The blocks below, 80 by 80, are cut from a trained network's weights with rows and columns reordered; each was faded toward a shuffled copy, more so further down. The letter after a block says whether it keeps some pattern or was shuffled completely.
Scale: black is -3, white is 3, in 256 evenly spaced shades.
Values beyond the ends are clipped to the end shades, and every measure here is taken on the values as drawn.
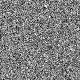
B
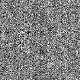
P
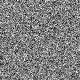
B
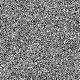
B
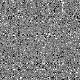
P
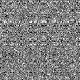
P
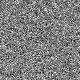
B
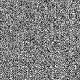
P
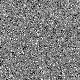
B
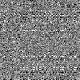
P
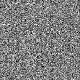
P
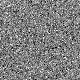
B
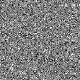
P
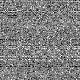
P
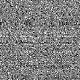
P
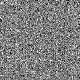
P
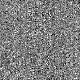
P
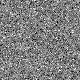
B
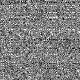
P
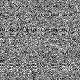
P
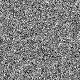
B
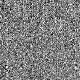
P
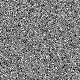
B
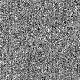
P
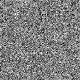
P
